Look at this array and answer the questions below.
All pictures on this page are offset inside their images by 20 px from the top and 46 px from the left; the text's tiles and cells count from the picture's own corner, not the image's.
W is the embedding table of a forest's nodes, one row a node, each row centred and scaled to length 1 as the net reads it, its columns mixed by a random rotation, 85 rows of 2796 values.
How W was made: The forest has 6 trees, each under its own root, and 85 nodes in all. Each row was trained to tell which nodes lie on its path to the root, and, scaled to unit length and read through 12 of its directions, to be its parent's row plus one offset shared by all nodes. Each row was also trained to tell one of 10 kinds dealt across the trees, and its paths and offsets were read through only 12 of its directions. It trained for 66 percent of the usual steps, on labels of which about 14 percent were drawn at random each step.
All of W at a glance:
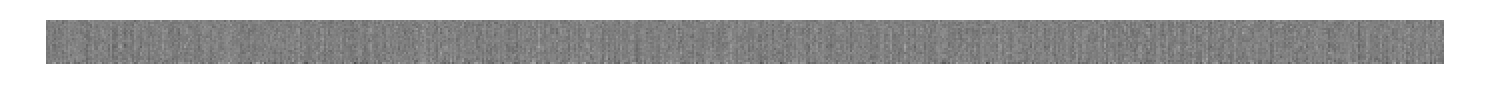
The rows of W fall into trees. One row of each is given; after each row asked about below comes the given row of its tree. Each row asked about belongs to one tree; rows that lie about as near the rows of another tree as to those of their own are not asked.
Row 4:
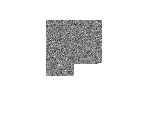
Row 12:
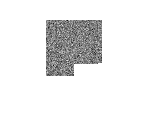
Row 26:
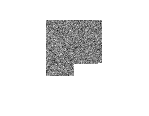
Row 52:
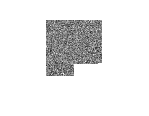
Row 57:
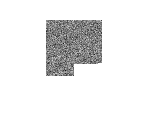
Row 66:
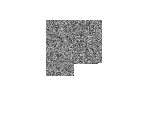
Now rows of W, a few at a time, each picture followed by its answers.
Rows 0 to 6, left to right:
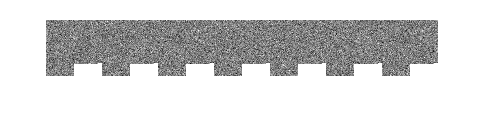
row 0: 4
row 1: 57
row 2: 66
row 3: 57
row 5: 12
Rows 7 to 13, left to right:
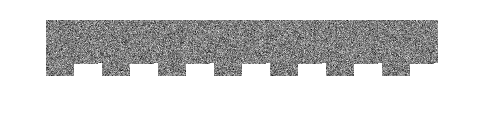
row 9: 66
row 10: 4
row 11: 57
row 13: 66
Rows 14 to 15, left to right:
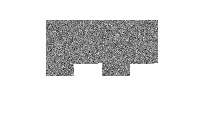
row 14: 52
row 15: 57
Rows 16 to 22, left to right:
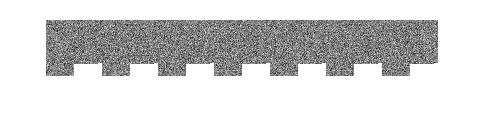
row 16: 26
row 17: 4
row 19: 4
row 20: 52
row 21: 4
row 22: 66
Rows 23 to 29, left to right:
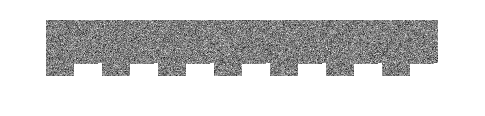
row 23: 4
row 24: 4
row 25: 4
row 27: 4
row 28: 52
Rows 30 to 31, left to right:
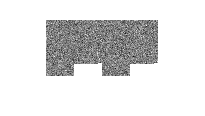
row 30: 4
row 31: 57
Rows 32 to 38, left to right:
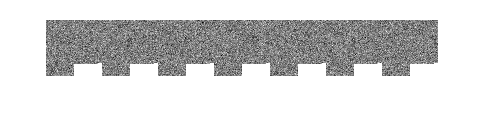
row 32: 66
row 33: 52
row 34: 57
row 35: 4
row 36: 66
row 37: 26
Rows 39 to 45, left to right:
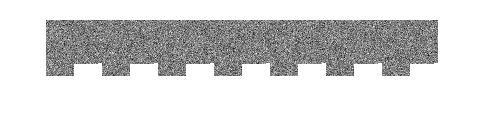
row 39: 52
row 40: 52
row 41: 12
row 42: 57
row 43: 26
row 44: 12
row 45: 4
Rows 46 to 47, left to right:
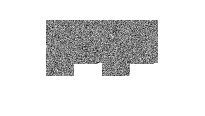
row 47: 4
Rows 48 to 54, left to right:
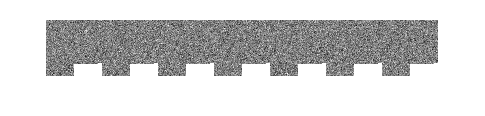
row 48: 66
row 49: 52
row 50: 52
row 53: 4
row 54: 52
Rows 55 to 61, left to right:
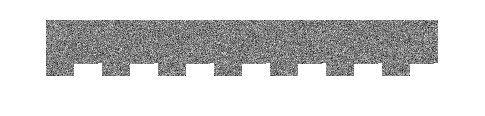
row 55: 52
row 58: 52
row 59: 66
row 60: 52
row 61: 66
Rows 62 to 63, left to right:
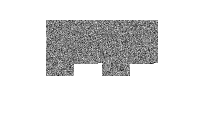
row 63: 66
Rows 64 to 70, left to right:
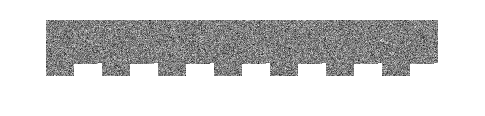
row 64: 66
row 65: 57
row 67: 57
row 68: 57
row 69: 52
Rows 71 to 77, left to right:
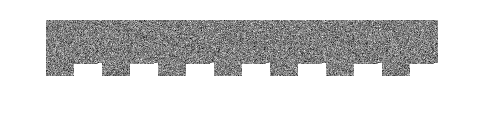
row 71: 66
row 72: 52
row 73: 4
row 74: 52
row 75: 57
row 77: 52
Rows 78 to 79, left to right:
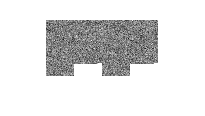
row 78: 66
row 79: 4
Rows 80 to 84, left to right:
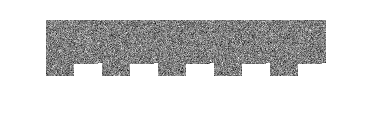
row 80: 12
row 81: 66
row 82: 66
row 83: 66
